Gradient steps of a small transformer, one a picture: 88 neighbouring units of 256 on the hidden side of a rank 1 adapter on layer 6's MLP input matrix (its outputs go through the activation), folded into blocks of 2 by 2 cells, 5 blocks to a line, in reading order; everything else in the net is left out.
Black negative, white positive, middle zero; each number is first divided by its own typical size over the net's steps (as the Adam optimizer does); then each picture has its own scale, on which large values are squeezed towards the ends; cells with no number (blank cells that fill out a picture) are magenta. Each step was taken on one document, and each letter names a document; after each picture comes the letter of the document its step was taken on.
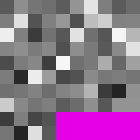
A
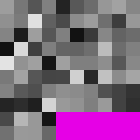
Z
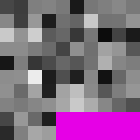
A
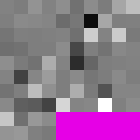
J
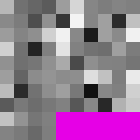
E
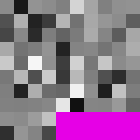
A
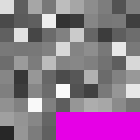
Z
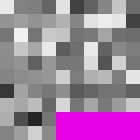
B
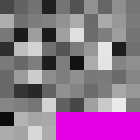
Z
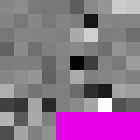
J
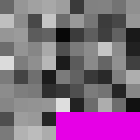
A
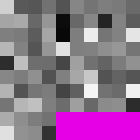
E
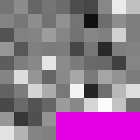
J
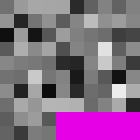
A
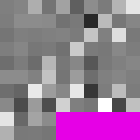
J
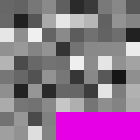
A
